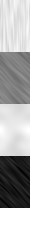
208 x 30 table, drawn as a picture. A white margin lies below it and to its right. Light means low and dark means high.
The table splits into 4 rows of 1 panel. Panel 1,1: very low, streaked downward, faint in contrast. Panel 2,1: middling, slanting down to the right, faint in contrast. Panel 3,1: very low, smooth, faint in contrast. Panel 4,1: very high, slanting down to the right, faint in contrast.
